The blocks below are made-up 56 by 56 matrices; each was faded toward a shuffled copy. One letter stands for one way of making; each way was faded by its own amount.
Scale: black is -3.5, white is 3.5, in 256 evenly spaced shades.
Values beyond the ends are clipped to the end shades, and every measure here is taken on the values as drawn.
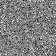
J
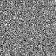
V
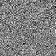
V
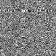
V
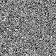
J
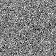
J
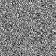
V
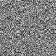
V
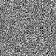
V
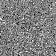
J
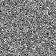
J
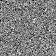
J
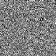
V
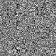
V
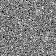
J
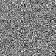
V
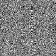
V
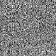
V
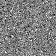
J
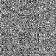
V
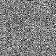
V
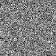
V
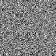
V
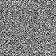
V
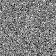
J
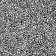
J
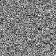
V
